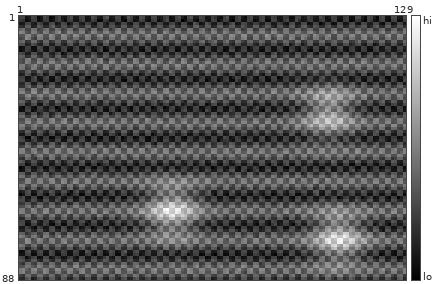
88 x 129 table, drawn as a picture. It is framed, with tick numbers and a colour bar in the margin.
Lone odd cells: none. Bumps: three. Seam: none. Odd rows or columns: none. Stripes: horizontal, repeating 9 times. Average level on the scale: 30%.
